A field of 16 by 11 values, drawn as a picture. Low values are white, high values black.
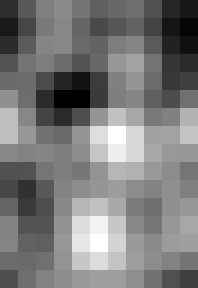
Values change most from cell to cell in the centre. Overall the values sit about 50% of the way up the scale. The histogram is bell-shaped. There are no lone odd cells.
